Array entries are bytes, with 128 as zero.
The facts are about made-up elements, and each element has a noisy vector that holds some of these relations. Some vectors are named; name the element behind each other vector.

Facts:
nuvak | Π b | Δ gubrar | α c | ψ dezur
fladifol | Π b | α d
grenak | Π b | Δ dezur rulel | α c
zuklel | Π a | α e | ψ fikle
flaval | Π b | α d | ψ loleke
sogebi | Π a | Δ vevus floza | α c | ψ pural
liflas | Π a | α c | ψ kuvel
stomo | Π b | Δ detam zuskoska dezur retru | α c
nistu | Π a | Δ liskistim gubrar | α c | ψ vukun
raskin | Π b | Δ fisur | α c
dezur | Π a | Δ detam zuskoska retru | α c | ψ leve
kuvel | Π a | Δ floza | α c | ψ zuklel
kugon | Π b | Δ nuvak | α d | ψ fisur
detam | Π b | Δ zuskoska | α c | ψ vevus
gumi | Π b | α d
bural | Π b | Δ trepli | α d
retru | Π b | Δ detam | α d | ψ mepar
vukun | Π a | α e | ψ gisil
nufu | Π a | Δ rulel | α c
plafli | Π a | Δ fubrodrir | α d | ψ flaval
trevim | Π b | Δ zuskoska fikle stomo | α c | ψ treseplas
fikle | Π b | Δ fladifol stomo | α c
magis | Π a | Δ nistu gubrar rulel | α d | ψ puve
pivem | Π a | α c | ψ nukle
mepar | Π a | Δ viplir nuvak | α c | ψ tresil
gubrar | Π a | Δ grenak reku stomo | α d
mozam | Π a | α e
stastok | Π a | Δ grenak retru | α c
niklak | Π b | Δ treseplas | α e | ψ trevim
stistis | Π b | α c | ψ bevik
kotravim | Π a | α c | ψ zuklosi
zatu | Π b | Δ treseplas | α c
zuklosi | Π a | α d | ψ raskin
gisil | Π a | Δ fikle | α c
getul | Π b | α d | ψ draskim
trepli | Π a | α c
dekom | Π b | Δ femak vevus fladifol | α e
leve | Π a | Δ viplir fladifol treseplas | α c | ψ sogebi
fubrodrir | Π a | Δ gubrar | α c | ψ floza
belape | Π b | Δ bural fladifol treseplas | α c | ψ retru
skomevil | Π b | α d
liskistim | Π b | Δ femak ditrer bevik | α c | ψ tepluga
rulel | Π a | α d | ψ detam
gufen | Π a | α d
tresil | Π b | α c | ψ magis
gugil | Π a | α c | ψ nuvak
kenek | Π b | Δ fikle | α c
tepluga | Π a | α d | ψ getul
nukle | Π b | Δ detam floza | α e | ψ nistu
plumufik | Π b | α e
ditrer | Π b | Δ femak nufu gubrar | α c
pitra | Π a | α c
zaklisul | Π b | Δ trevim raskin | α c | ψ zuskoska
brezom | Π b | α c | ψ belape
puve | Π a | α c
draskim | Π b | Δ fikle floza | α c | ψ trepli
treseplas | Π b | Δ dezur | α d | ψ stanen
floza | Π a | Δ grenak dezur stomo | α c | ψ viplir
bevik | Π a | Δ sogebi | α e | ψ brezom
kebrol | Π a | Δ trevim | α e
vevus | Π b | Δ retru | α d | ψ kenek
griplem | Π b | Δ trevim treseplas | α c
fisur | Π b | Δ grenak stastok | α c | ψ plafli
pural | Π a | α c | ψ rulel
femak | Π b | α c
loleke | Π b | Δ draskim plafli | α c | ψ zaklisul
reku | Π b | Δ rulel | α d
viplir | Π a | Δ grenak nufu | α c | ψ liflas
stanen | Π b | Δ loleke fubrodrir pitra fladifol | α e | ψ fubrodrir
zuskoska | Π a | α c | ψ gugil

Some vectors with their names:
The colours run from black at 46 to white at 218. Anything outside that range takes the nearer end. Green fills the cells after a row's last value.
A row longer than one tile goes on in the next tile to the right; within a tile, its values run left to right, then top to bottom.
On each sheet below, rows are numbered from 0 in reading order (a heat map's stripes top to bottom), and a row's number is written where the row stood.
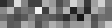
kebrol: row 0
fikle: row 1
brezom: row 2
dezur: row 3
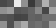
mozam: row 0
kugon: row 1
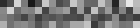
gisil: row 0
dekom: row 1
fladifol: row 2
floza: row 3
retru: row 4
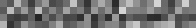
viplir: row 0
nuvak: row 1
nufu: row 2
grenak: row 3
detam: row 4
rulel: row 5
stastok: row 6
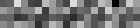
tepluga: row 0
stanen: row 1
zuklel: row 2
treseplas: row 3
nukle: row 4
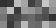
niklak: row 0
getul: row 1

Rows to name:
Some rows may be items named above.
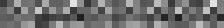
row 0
kugon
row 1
fubrodrir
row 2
puve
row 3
kugon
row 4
flaval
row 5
femak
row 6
nuvak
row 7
mepar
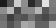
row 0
dekom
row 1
kebrol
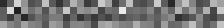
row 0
belape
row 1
plafli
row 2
raskin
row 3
plumufik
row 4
leve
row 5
plafli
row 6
vevus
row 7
treseplas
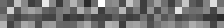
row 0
kuvel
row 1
vukun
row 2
reku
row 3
bevik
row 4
liflas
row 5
fisur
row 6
sogebi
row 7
magis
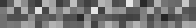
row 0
bural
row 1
trevim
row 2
nistu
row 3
trevim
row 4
mozam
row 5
liskistim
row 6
gugil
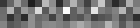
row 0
ditrer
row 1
draskim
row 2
kenek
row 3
sogebi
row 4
liskistim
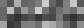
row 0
fubrodrir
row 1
pural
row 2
gubrar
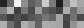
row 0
bevik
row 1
zuskoska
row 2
stomo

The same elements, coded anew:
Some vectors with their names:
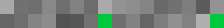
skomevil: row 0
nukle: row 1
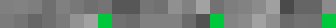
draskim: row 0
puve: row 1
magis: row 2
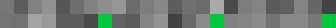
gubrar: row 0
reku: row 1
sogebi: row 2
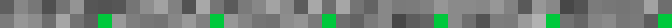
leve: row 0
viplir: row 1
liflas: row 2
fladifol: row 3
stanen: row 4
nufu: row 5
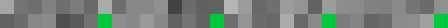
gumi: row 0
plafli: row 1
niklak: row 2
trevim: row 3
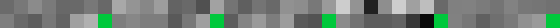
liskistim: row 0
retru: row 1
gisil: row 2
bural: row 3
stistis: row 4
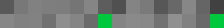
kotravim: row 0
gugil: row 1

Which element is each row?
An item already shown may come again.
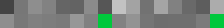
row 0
nistu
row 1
treseplas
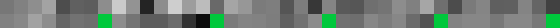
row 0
magis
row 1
bural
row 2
flaval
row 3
puve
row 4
sogebi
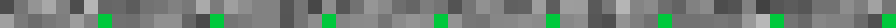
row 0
fubrodrir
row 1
mozam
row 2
vevus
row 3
mepar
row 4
bevik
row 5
belape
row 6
nuvak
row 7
puve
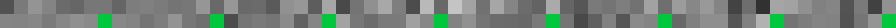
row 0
mepar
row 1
vukun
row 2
kenek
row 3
fubrodrir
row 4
treseplas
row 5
femak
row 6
kugon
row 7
vevus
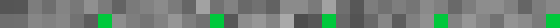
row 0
stastok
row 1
zuklel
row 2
kebrol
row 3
ditrer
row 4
kuvel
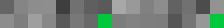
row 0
rulel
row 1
getul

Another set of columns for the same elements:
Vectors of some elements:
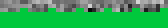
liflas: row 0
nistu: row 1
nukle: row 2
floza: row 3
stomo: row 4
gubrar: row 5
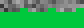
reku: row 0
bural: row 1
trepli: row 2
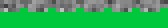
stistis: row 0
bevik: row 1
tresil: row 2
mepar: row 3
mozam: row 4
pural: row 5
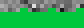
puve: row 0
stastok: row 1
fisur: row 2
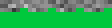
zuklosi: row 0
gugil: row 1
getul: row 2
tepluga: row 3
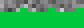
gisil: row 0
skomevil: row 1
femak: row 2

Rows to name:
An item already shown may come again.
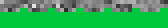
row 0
kenek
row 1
stastok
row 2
trevim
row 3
leve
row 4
nuvak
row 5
puve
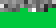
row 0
plafli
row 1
retru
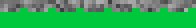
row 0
nukle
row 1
belape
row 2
reku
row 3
magis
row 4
ditrer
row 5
sogebi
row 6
kebrol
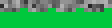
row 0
rulel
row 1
flaval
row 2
zuklel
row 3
nuvak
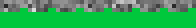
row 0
liskistim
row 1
vevus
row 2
kuvel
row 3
flaval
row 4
fubrodrir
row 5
nukle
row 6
kugon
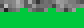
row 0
nufu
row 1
treseplas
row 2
sogebi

